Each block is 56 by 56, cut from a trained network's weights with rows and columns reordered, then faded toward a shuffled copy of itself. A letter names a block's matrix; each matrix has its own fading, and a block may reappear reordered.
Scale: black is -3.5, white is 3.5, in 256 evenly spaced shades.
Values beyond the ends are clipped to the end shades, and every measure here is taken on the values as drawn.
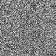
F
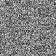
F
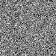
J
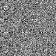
F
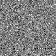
F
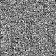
F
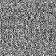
F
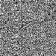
F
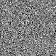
J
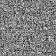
F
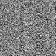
F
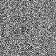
F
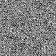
J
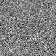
J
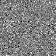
J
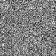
F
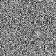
F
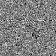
J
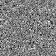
J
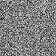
F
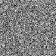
F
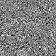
F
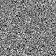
J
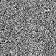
F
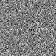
F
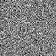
F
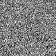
J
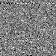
J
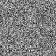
F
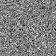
F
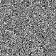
J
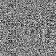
F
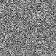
F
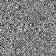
F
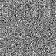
F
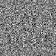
F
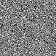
J
